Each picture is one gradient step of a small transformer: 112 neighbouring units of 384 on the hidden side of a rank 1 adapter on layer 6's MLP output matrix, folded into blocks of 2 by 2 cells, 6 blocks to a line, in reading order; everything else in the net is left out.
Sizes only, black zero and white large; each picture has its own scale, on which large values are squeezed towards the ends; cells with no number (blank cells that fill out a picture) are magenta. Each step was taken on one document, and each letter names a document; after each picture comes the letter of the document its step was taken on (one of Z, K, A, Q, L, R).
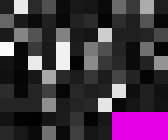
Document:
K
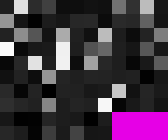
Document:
K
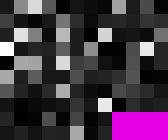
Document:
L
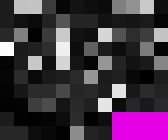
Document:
L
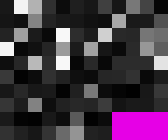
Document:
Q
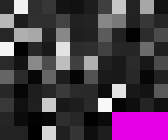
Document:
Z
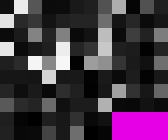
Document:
Z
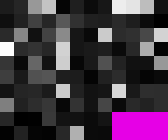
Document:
L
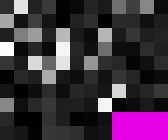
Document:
Z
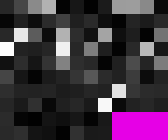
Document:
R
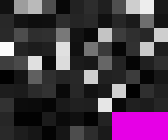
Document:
Q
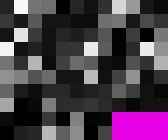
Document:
L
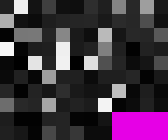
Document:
K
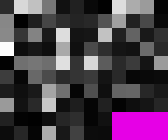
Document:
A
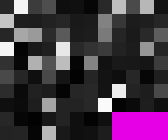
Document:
Z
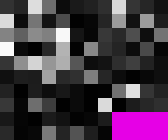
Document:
A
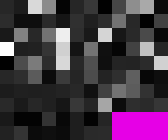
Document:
Q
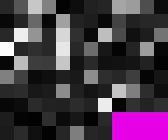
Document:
R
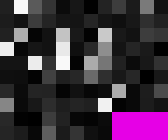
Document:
A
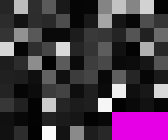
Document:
Z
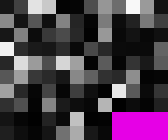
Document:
R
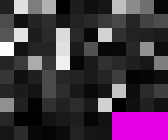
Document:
A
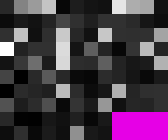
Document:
L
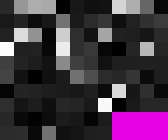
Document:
R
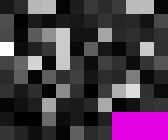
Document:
Q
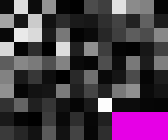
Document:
R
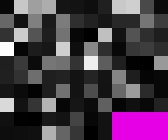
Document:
A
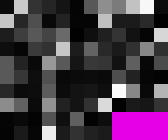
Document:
Z
